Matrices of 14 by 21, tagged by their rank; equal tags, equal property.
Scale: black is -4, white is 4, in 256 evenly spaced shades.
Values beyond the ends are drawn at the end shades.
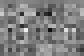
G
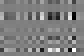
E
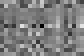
G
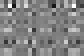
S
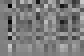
S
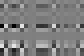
E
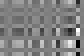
E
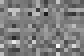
G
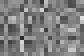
G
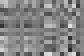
S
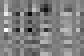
S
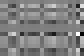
E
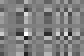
E
